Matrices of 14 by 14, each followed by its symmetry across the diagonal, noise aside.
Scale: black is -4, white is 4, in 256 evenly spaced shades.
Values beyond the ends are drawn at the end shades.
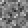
symmetric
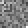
symmetric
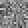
neither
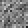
symmetric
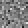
antisymmetric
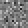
neither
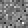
symmetric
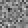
symmetric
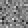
neither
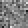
antisymmetric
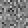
neither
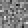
antisymmetric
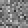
neither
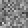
neither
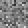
neither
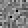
symmetric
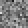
antisymmetric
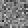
neither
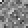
symmetric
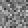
antisymmetric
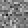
neither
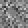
antisymmetric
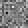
antisymmetric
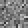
antisymmetric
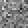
neither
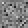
symmetric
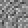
symmetric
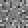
antisymmetric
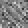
antisymmetric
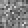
symmetric
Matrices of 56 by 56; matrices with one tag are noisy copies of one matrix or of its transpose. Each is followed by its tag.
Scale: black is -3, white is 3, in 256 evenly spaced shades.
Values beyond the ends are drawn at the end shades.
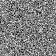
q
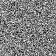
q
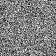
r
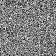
r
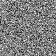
q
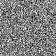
q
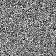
r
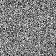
r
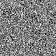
q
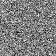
q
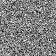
q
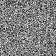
r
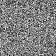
r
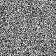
r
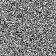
q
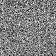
r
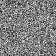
r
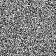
r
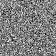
q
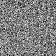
r
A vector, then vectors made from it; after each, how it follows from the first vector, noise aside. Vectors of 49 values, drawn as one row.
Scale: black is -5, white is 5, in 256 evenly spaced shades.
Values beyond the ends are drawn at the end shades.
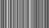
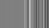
partly zeroed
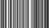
scaled up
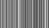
wrapped around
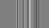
partly zeroed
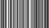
scaled up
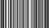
scaled up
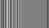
partly zeroed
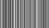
wrapped around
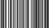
scaled up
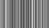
wrapped around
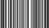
scaled up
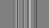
partly zeroed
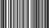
scaled up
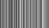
wrapped around
